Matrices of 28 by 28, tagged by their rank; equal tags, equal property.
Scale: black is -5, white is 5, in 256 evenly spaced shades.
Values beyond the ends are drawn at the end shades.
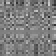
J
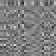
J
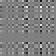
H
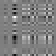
H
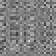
J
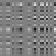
H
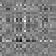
J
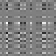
H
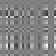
H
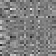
J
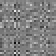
J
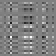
H
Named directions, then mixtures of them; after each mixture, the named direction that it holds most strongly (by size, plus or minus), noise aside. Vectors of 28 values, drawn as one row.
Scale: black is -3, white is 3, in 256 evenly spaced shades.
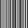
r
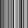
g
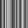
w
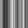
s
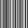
r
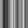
s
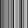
g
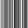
g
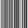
g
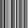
w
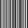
r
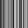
g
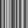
w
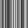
w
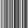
g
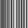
r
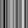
s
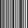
g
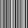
r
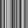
w
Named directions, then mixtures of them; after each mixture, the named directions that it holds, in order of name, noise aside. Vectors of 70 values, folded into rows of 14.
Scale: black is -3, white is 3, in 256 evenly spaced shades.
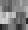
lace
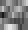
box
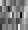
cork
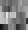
lace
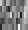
cork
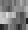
lace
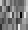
cork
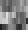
lace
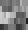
lace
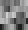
box, lace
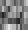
box, cork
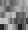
box, lace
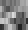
box, lace
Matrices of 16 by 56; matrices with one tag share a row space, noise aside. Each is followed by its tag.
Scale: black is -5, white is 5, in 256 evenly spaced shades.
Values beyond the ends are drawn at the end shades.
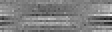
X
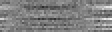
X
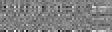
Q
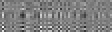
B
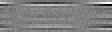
X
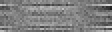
X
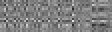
Q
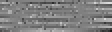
X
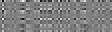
B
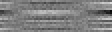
X
